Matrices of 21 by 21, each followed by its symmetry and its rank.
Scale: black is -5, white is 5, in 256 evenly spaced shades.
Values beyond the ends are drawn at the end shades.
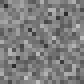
symmetric, full rank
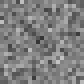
symmetric, full rank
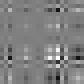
symmetric, rank one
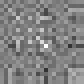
symmetric, rank three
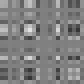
symmetric, rank one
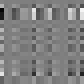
neither, rank one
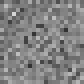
symmetric, full rank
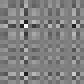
symmetric, rank one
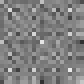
symmetric, rank three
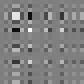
symmetric, rank one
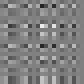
neither, rank one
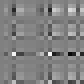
neither, rank one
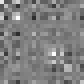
symmetric, rank three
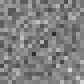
symmetric, full rank
